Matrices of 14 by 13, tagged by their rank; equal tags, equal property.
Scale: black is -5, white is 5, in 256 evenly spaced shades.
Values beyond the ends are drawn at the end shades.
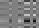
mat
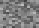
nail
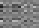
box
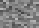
nail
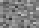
nail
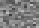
nail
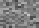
nail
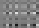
mat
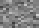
nail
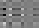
mat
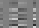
mat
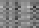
box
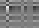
mat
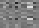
box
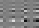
mat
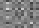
box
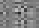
box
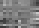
box
